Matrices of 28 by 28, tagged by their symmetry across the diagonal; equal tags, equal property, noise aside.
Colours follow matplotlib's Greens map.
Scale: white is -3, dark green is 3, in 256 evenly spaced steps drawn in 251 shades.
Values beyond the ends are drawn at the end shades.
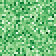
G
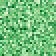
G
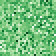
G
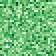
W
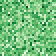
W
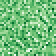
G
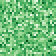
W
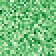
G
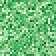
W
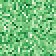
G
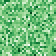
W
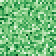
W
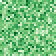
W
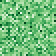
W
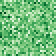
W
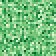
G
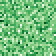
W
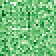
G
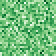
W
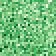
G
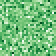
G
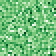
G
